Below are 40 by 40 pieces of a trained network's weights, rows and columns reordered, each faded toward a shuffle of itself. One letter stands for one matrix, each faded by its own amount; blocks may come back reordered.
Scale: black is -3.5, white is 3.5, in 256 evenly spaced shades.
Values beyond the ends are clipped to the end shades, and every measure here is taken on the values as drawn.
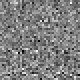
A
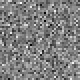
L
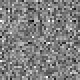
A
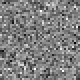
L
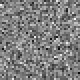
L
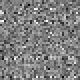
A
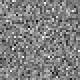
L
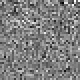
A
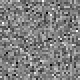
L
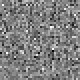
A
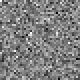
L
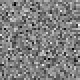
L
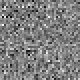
A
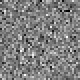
L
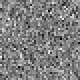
L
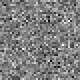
A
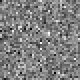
L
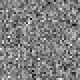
L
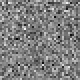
A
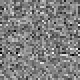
A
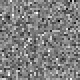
L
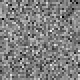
L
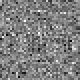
A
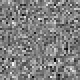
A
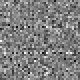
A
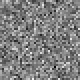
L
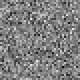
L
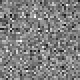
A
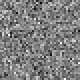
L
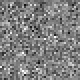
L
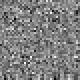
A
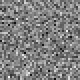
L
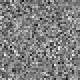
L
